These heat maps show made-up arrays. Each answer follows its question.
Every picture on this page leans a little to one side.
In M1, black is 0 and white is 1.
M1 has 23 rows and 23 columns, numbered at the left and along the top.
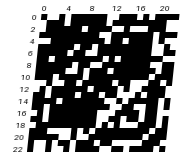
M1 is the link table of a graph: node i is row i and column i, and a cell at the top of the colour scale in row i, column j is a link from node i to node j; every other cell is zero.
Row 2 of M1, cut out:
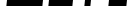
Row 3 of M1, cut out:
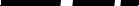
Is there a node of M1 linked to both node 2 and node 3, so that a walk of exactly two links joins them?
no
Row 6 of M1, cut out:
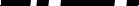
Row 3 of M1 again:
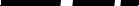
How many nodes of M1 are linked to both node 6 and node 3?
1
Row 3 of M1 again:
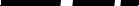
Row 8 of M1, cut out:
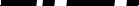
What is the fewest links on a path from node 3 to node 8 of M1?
2
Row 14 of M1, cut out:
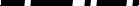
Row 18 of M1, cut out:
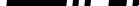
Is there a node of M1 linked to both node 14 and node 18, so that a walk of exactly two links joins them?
yes
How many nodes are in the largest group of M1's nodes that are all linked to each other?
4
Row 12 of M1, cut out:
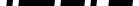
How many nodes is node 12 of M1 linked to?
7
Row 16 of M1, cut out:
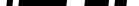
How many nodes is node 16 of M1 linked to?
8
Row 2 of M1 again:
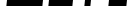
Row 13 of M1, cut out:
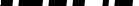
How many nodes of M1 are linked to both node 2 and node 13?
4
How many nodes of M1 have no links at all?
0
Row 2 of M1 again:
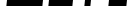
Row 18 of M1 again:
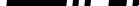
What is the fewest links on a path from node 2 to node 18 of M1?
2
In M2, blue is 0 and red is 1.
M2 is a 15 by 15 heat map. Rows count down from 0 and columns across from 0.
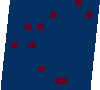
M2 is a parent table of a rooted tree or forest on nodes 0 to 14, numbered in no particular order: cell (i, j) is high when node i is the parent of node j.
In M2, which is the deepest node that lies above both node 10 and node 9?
13
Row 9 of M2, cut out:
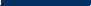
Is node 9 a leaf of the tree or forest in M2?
yes
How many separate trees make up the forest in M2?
5
